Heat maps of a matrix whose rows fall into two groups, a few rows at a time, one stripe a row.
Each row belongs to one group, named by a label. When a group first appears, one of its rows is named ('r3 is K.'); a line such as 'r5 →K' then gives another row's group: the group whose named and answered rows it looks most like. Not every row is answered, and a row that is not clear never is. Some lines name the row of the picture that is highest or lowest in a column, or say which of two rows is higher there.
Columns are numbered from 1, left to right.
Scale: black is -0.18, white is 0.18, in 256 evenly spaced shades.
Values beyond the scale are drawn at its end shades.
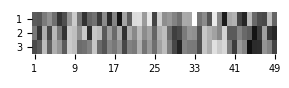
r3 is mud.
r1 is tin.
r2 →mud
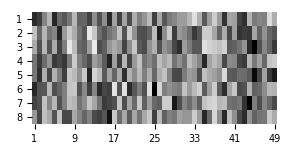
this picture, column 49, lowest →5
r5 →mud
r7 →mud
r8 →tin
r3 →mud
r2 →mud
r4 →tin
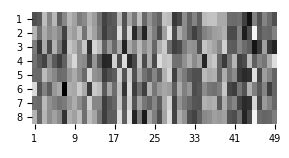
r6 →mud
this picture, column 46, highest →4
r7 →mud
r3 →mud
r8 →mud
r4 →tin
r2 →mud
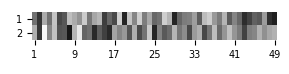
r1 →mud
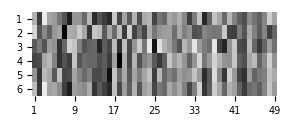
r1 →tin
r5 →tin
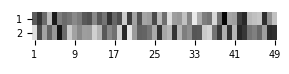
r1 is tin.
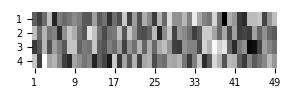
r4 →tin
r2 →mud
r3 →mud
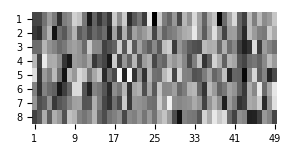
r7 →tin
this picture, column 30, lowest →8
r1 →tin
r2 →tin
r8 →mud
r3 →mud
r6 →tin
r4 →tin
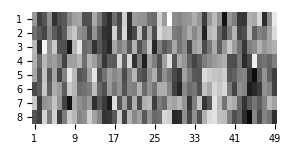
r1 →tin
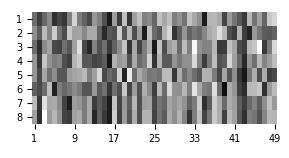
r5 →mud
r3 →tin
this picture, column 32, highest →1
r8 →tin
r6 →tin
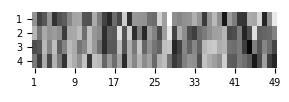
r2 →mud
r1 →tin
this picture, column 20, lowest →1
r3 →mud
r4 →mud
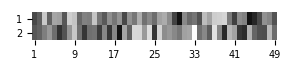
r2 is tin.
